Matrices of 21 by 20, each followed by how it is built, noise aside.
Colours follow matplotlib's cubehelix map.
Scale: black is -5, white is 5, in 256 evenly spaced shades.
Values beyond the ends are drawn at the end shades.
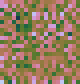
low rank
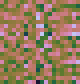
low rank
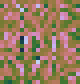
low rank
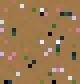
sparse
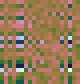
low rank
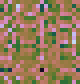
low rank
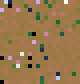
sparse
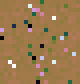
sparse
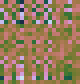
low rank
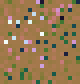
sparse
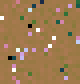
sparse
